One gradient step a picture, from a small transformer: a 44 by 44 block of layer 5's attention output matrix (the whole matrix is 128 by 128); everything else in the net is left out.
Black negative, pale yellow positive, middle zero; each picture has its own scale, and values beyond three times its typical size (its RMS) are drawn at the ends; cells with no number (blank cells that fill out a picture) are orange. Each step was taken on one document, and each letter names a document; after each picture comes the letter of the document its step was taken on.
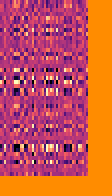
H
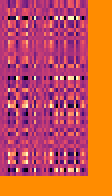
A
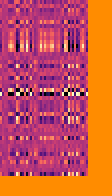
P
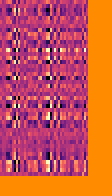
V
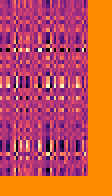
V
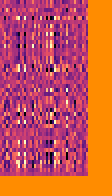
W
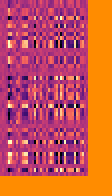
A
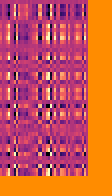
V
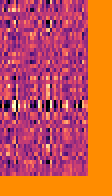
H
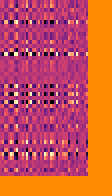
P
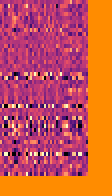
H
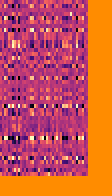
H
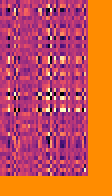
V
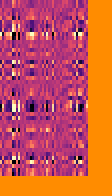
H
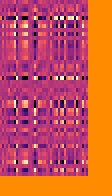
A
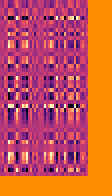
A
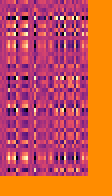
A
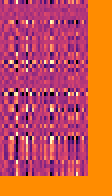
P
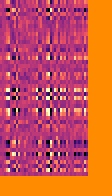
V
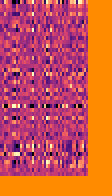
H
